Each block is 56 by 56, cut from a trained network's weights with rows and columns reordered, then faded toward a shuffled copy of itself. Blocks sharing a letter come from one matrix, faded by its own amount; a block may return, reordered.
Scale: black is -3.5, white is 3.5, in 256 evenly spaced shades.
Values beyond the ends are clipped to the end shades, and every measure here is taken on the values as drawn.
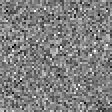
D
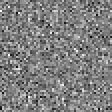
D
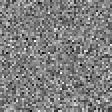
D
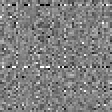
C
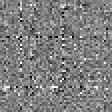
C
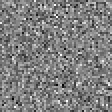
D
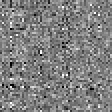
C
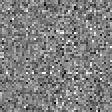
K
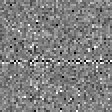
K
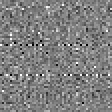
C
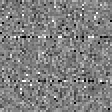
K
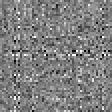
C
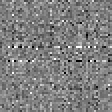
C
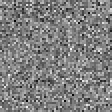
D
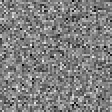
D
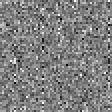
K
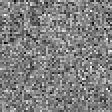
D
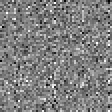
K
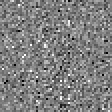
K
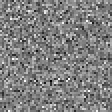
D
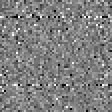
K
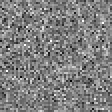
D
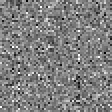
K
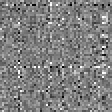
C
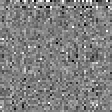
C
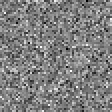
D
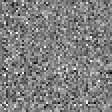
K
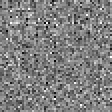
K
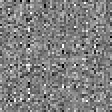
C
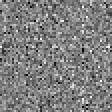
K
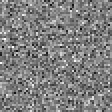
D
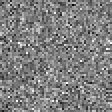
D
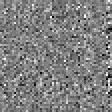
C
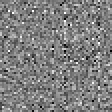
K
